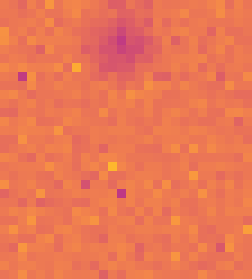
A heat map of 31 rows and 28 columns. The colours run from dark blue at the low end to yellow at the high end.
Dips: one, in the top middle. Stripes: none. Ninth with the lowest average: top middle. Histogram: skewed, a long tail of low values. Odd rows or columns: none.
